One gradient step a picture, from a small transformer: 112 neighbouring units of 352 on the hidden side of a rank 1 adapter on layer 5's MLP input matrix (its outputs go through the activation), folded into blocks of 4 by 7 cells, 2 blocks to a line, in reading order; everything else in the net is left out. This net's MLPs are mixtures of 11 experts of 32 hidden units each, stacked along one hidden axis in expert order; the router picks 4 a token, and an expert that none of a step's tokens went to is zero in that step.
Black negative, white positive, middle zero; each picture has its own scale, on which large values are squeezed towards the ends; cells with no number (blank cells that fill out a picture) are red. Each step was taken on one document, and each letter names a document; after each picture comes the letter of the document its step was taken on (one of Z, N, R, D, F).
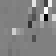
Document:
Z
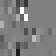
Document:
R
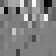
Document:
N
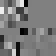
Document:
R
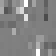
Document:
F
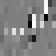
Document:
Z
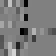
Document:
R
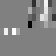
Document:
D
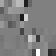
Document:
F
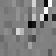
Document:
Z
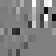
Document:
Z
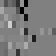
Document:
R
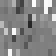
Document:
D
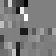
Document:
R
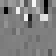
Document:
N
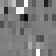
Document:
F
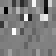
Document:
N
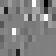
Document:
N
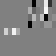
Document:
D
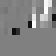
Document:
Z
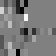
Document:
R
